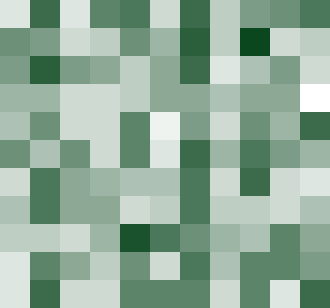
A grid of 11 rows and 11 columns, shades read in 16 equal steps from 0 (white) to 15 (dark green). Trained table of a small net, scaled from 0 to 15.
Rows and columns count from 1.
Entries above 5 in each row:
7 6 7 6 6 8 5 4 7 7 6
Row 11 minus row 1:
0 0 1 -7 -1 7 -2 -1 2 -7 1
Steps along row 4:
same down same up up same down up same down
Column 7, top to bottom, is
12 13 12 7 8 12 11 11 9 11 10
